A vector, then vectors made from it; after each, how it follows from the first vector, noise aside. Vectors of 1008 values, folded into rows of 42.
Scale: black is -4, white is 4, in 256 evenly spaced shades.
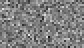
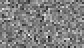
copied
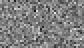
reversed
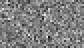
copied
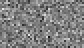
copied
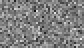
reversed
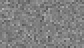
shrunk
